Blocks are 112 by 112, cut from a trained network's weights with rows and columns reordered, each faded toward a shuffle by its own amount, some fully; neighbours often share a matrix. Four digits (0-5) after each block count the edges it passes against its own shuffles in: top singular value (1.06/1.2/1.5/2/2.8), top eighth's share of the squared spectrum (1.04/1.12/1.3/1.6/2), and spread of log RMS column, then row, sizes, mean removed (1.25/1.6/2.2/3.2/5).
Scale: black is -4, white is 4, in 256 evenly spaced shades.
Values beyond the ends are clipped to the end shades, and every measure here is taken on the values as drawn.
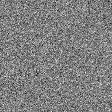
0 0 0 0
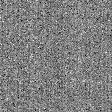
2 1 0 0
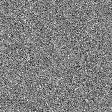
1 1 0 0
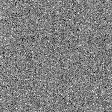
0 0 0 0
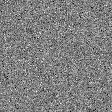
0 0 0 0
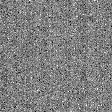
2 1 0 1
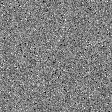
0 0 0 0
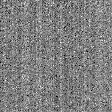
3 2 0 2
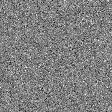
0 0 0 0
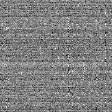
4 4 3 1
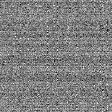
4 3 3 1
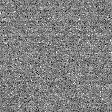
2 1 1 0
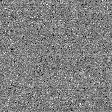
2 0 0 0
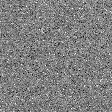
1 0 0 0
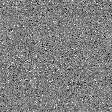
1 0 0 0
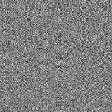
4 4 3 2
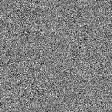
2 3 1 1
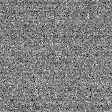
2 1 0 0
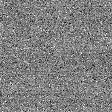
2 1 0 0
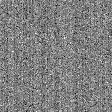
3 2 0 1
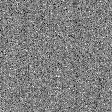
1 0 0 0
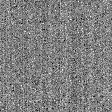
3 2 0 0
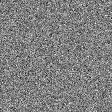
1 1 0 0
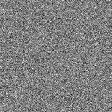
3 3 1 1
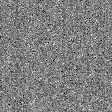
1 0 0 0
